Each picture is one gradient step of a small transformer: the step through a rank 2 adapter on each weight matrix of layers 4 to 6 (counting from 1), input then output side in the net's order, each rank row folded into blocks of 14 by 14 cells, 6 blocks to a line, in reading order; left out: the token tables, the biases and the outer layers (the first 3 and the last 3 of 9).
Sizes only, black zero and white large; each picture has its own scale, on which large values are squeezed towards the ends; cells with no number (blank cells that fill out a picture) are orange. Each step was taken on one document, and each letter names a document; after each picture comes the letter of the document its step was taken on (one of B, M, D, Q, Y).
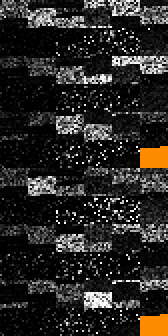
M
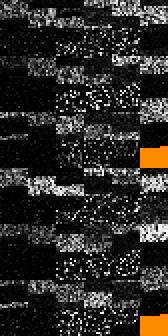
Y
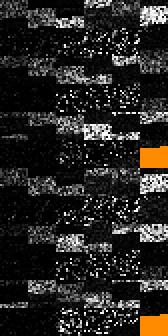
Y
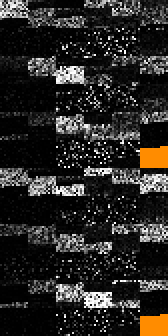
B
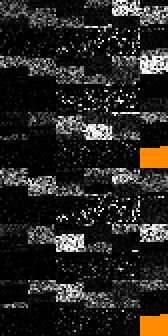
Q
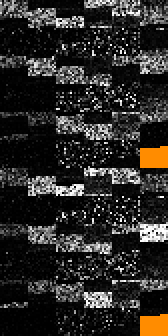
B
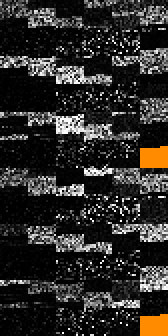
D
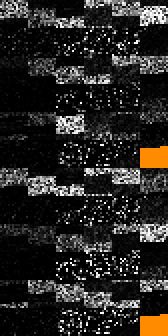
Y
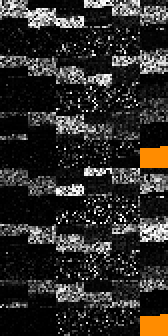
B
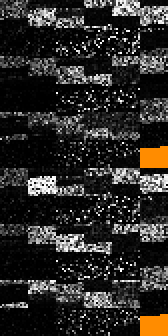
Q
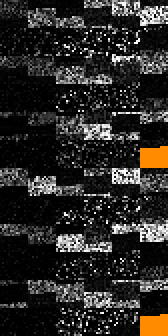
Y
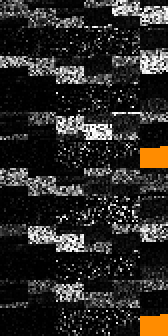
Q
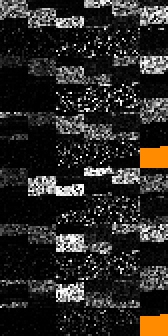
B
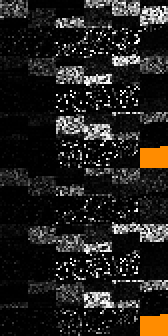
Y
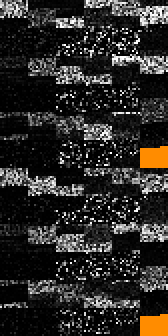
Y
